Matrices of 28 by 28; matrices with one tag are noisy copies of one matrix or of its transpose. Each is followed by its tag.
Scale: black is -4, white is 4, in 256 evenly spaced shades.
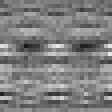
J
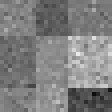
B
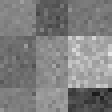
B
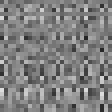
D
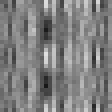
J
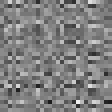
D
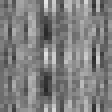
J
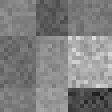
B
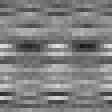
J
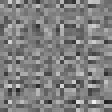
D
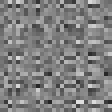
D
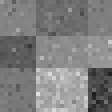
B
